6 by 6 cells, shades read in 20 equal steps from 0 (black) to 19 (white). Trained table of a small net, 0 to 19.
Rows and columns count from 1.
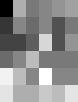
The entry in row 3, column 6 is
11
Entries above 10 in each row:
3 0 2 1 3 6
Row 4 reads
8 10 14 9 9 9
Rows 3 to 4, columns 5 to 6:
6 11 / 9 9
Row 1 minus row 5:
-18 -1 -1 -9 1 2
